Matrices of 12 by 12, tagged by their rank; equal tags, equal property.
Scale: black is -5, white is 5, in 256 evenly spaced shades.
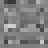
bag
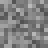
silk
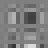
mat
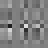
mat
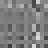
bag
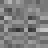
bag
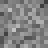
silk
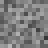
silk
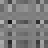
mat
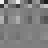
mat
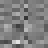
bag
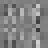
bag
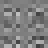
bag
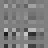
mat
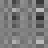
mat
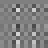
mat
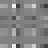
mat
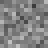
silk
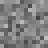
silk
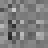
bag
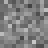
silk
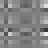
mat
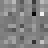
bag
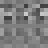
bag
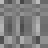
mat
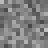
silk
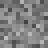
silk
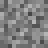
silk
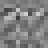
bag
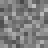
silk
